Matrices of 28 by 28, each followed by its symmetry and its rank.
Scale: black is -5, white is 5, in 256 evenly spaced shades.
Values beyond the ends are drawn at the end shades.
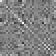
symmetric, rank five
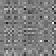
neither, rank three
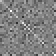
symmetric, rank five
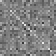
symmetric, rank five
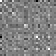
symmetric, rank five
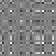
symmetric, rank two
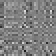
neither, rank three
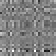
neither, rank three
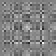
symmetric, rank two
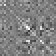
symmetric, rank five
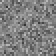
symmetric, full rank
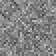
symmetric, full rank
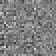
neither, rank five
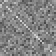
symmetric, full rank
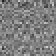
neither, rank five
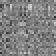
neither, rank five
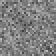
symmetric, full rank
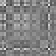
symmetric, rank two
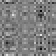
neither, rank three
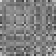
symmetric, rank two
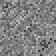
symmetric, full rank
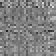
neither, rank five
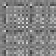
symmetric, rank two
